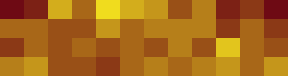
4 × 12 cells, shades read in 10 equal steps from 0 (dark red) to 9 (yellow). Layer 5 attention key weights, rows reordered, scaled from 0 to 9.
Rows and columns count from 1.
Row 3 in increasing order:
2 3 3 3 3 3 4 4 4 4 5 8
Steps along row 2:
same down same up down up same same down up down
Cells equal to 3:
10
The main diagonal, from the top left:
0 4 3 3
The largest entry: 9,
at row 1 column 5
